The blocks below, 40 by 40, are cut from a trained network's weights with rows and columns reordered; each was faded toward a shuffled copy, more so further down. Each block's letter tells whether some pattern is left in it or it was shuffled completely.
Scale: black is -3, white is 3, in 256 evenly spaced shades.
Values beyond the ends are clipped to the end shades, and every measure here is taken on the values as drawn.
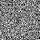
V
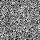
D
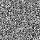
V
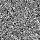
D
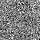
D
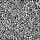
D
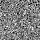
D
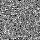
V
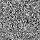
V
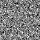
V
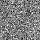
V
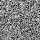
D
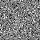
V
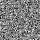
D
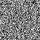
D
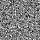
V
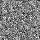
D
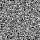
V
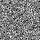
D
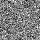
D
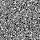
D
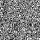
V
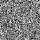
V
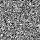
D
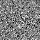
V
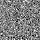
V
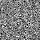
V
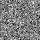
D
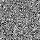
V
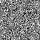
D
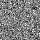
D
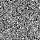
D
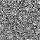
V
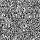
V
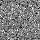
D
